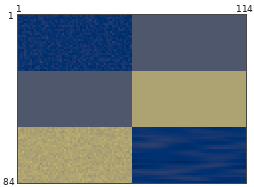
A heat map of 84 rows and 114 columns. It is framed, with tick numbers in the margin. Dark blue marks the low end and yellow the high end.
The table splits into 3 rows of 2 panels. Panel 1,1: very low, fine-grained, faint in contrast. Panel 1,2: low, flat. Panel 2,1: low, flat. Panel 2,2: high, flat. Panel 3,1: high, fine-grained, faint in contrast. Panel 3,2: very low, streaked across, faint in contrast.
